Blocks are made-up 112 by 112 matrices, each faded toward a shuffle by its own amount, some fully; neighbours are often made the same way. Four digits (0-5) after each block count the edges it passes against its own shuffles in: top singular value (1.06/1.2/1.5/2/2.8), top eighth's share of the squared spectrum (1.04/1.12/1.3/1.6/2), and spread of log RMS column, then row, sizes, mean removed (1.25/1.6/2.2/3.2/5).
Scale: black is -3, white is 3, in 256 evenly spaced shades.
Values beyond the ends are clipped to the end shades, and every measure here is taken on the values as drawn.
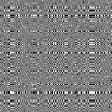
5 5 4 4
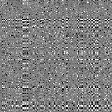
5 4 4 4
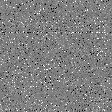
3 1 0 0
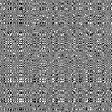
5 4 4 4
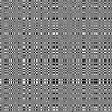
5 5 5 5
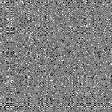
5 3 2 3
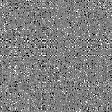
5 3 2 2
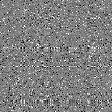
4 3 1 2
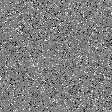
3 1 0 0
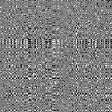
5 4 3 4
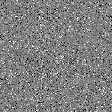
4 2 1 0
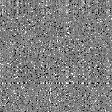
4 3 2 2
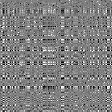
5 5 4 4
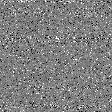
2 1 0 2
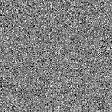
4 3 1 1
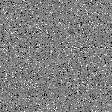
3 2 0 1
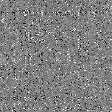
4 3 2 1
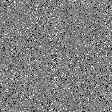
2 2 1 1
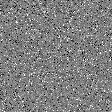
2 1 0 0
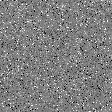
0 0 0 0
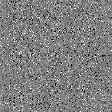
3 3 2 1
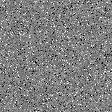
2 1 0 0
